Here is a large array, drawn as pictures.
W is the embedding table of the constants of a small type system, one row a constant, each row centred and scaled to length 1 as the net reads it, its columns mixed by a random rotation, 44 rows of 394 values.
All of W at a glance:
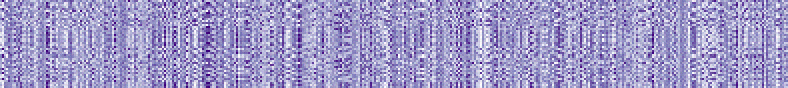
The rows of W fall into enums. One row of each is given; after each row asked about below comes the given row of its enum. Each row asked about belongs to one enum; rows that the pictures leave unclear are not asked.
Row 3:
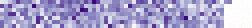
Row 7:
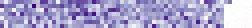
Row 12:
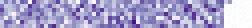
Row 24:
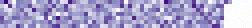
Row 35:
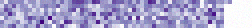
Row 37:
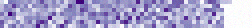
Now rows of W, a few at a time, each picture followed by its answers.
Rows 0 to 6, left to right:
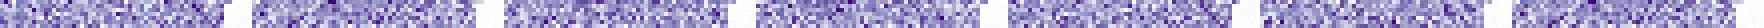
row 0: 24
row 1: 37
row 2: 35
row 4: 24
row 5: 12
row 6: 37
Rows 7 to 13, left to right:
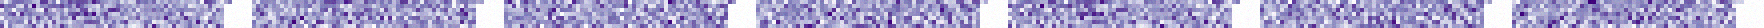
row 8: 35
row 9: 24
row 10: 12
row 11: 7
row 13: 37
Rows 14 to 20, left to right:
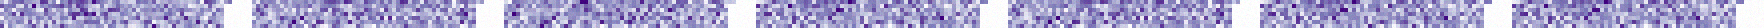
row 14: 7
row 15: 35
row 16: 37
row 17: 3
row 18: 35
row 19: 3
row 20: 3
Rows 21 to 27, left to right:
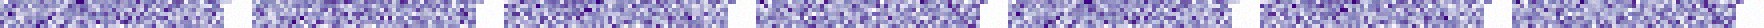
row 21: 37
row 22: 35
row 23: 3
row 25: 37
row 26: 3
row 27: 24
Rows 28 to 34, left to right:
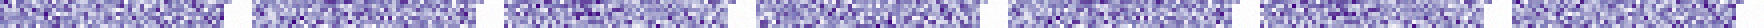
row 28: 24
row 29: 35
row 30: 7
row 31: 12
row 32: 35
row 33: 7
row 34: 24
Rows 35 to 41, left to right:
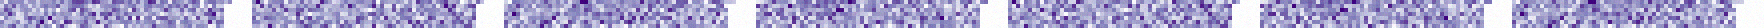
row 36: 24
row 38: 3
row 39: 24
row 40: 3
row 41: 37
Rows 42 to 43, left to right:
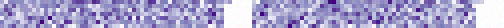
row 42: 35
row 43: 37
